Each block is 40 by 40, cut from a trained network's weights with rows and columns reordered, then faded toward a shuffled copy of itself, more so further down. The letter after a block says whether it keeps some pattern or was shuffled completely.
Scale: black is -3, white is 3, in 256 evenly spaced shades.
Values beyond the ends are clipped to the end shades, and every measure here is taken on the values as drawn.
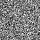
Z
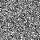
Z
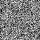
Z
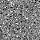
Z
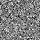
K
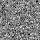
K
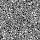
Z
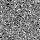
Z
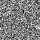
Z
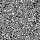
Z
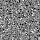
Z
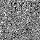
K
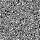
Z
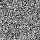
Z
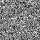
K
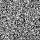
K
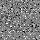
K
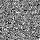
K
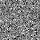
Z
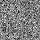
K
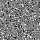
Z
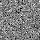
Z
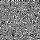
K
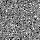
Z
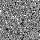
Z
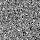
Z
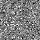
K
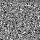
K
